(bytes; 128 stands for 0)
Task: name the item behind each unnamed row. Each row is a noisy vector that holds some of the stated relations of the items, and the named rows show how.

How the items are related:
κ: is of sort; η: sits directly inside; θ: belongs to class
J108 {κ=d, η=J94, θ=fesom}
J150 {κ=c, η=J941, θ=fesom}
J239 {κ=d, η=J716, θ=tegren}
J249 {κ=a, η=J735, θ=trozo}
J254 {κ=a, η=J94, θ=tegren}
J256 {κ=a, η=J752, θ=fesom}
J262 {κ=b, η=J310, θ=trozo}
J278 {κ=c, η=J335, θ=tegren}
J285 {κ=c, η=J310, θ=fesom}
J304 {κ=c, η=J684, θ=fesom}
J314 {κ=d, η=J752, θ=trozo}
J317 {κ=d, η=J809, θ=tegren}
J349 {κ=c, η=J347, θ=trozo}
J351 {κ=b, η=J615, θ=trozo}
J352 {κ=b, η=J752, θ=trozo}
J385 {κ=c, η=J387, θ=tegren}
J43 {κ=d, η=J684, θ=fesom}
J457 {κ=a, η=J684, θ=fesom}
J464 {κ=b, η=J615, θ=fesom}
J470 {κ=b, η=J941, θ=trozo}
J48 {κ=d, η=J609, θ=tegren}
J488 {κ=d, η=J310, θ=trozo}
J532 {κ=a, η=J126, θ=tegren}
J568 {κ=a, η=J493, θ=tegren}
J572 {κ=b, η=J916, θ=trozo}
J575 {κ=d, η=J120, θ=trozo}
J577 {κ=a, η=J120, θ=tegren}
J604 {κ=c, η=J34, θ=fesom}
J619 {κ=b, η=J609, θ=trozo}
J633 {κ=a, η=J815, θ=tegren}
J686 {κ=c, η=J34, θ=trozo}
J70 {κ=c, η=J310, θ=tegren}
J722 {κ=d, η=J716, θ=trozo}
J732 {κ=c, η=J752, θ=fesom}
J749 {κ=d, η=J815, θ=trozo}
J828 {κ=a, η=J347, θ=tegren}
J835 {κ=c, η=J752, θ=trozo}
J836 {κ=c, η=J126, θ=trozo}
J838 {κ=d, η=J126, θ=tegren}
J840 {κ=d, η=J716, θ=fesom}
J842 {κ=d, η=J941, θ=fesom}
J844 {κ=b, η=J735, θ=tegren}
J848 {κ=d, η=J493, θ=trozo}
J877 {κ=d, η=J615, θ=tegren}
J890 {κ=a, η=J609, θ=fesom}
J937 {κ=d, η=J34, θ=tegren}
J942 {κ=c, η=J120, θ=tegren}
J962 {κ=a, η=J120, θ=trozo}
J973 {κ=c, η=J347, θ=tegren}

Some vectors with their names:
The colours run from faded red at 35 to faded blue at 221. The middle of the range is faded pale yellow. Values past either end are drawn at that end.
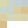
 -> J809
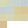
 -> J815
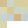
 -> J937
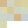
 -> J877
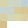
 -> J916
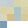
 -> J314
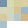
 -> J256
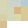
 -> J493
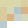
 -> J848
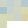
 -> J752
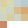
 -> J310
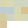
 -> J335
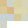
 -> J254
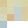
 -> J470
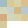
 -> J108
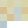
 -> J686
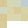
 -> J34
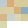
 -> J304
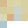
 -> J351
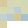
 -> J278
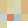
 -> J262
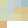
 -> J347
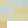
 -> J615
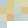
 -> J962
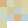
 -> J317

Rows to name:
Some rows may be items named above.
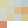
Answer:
J310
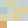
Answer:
J120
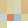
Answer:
J262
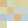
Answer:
J973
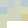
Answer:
J752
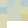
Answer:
J752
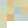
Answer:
J575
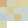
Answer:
J844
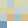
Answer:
J352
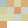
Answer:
J285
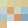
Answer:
J942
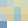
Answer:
J835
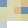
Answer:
J732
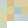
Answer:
J575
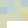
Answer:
J752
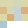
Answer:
J249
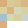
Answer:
J70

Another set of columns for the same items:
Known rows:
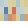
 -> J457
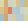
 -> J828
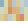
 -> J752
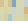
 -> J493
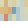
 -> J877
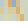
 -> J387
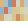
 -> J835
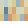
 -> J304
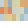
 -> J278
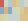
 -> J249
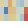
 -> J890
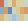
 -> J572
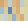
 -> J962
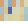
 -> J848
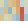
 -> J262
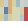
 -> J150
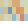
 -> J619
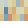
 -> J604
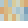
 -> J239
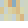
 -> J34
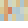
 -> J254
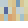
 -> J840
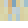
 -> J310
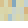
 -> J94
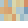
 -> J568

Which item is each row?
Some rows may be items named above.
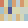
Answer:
J575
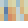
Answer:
J285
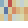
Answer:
J464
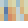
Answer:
J285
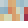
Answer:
J256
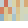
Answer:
J942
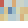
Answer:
J722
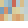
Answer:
J314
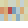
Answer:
J70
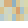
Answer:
J120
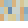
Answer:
J488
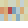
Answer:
J70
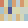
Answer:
J575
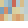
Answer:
J314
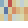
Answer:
J464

